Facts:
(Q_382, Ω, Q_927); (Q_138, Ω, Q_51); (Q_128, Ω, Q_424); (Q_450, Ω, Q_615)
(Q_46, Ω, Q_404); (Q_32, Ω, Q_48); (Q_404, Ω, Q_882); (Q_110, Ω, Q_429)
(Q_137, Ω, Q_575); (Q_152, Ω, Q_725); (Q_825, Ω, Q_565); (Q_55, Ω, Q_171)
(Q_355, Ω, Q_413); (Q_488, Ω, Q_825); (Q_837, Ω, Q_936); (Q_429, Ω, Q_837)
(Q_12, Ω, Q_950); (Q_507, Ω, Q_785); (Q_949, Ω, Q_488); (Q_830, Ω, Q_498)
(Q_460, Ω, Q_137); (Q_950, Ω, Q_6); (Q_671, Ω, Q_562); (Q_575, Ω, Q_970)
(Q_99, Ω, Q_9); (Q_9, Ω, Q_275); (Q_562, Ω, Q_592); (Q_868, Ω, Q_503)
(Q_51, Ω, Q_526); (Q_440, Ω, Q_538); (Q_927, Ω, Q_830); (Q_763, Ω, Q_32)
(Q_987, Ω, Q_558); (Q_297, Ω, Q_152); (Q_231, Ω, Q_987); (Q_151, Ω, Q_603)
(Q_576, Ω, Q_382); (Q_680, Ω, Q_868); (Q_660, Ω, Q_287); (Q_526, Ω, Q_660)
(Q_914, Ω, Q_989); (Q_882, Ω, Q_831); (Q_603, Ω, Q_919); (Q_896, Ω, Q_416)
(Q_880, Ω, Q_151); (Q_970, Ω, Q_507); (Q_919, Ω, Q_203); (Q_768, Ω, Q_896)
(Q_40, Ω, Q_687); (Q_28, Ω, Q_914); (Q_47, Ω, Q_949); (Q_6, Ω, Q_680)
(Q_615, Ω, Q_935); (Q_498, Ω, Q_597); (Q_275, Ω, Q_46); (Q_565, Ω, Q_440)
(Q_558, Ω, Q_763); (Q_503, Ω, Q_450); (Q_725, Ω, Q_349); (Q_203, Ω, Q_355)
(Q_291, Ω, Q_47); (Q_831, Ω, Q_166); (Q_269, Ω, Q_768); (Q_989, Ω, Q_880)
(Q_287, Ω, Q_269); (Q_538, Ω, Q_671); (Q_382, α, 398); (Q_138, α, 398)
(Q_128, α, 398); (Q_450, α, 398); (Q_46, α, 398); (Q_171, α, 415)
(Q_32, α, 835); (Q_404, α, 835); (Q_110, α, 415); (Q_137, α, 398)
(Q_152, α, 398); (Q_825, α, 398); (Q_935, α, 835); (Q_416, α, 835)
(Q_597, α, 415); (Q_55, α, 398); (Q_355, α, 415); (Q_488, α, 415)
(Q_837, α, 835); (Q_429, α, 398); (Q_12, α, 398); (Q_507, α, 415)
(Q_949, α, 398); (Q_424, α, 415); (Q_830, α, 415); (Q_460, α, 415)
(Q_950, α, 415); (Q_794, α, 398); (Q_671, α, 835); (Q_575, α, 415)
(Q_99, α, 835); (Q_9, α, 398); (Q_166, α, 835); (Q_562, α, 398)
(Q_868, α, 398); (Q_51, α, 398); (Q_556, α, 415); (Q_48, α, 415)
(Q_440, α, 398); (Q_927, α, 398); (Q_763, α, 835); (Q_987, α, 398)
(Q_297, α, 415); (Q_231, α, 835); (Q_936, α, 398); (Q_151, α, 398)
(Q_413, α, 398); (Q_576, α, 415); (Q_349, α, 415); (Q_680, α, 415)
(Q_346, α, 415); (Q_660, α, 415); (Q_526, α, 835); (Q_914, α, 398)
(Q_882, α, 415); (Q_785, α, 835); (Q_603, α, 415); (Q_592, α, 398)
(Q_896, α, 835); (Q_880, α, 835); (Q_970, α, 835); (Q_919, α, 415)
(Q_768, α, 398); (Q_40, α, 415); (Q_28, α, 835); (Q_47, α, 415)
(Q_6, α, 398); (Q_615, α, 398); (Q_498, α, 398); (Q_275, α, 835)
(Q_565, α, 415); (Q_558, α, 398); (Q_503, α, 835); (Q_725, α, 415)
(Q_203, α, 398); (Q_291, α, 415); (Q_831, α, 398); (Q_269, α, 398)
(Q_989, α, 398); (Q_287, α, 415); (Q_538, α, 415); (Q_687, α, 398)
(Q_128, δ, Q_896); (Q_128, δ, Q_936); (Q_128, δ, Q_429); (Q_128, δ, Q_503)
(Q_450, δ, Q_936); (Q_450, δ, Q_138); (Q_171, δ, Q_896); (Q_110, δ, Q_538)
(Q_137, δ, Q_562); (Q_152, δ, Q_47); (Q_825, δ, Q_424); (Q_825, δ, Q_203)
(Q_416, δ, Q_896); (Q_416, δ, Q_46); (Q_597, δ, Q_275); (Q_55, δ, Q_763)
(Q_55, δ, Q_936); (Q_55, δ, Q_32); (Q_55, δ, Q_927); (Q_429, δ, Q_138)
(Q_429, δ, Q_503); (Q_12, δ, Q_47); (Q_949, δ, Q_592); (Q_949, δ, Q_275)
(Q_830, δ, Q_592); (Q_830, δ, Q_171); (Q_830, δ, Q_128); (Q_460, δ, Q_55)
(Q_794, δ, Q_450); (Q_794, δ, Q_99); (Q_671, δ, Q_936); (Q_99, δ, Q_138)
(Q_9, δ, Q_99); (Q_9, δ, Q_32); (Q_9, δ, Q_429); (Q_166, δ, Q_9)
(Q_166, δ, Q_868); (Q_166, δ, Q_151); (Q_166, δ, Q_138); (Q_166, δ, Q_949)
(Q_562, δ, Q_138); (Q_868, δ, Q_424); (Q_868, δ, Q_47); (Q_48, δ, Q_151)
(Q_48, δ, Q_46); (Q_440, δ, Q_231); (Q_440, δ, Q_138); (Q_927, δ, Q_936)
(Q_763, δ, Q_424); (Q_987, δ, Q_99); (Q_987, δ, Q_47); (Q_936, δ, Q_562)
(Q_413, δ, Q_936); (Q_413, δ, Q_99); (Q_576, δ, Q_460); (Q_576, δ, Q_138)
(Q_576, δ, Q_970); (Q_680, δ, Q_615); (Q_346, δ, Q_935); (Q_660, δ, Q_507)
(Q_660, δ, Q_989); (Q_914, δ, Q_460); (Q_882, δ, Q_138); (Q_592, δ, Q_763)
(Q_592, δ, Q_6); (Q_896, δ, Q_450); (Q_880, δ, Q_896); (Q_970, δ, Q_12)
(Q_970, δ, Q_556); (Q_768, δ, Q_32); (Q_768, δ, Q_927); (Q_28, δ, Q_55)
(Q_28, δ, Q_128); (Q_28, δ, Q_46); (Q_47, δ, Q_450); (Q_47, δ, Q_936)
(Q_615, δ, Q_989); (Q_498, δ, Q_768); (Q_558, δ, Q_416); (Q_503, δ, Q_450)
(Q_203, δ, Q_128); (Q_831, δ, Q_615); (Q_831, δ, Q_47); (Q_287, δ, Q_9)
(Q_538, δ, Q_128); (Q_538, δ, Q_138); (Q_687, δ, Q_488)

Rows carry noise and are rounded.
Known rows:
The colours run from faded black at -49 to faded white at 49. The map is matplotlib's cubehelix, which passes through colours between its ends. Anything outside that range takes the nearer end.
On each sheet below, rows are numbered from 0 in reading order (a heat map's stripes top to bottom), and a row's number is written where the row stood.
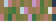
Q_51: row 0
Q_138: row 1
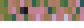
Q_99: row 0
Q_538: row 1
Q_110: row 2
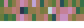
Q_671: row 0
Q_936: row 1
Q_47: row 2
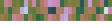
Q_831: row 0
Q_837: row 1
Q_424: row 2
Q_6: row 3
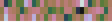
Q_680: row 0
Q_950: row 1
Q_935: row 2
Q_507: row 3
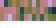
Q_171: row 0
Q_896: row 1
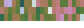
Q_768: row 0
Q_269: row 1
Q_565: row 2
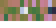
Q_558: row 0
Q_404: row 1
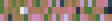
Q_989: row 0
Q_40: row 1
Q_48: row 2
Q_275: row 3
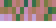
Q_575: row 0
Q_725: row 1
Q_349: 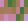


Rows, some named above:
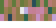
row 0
Q_989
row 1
Q_538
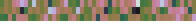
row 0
Q_28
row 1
Q_949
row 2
Q_562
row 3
Q_763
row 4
Q_785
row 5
Q_880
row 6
Q_538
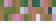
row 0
Q_9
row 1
Q_830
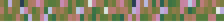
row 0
Q_927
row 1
Q_46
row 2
Q_12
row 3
Q_269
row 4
Q_825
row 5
Q_592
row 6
Q_880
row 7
Q_203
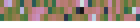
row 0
Q_768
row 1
Q_47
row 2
Q_935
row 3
Q_48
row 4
Q_450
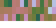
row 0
Q_603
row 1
Q_687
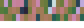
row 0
Q_275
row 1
Q_615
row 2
Q_868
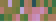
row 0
Q_55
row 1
Q_47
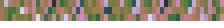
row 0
Q_51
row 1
Q_287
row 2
Q_576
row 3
Q_231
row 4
Q_152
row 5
Q_882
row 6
Q_440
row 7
Q_660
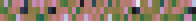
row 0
Q_275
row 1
Q_526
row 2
Q_460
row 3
Q_488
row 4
Q_416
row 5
Q_55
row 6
Q_503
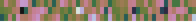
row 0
Q_166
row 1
Q_47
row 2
Q_382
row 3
Q_597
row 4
Q_970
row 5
Q_32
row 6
Q_565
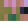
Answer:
Q_526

